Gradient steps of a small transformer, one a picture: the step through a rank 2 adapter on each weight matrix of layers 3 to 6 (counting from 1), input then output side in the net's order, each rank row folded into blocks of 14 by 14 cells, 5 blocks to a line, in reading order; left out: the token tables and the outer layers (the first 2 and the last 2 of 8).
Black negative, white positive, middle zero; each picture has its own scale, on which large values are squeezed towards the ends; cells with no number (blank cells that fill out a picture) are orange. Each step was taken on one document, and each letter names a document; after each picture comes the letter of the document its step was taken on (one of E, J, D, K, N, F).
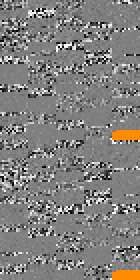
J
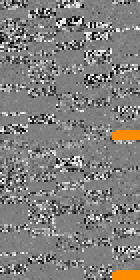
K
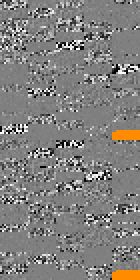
J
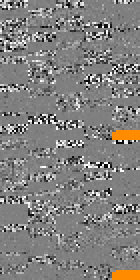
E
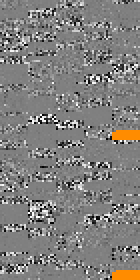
E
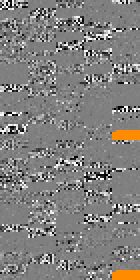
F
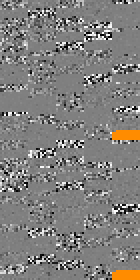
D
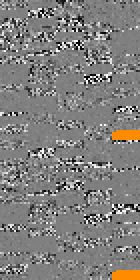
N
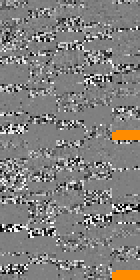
N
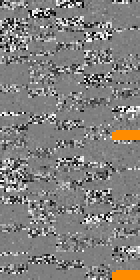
K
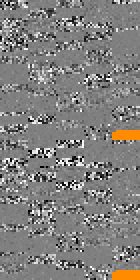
K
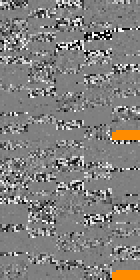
N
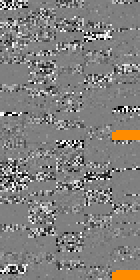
F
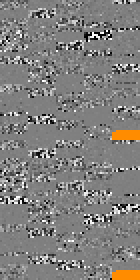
N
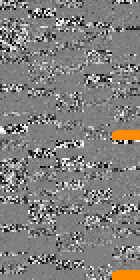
K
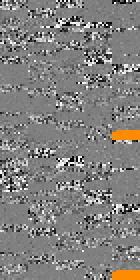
K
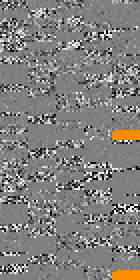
E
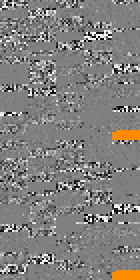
F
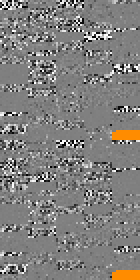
F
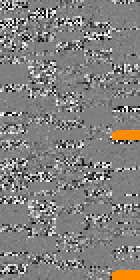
F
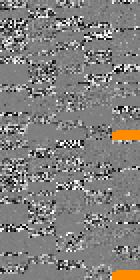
F
